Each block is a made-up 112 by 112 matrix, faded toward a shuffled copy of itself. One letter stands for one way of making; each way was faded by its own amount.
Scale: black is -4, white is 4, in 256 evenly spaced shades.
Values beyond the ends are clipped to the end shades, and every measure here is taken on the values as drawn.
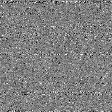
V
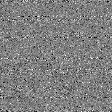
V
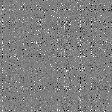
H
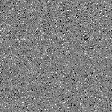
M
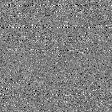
V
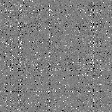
H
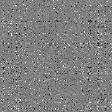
H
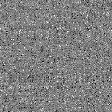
M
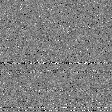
V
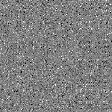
M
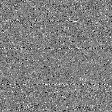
V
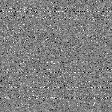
V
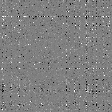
H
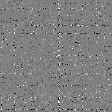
H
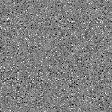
M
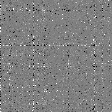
H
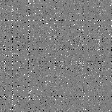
H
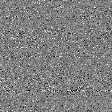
V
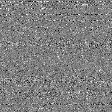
V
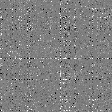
H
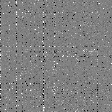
H
